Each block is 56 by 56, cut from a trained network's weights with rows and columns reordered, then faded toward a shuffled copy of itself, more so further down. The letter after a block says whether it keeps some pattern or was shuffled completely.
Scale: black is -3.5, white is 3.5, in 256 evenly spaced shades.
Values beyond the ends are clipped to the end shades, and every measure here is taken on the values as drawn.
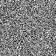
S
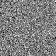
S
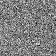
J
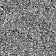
S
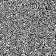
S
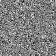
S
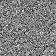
J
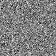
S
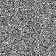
S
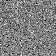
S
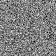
J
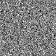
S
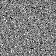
J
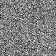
S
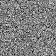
S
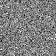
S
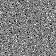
J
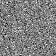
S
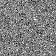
J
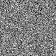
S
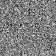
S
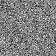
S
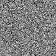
S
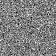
J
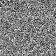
J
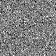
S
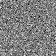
J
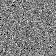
J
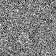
J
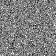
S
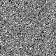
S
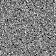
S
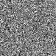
S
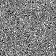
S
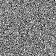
J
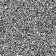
J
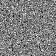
J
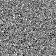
J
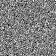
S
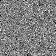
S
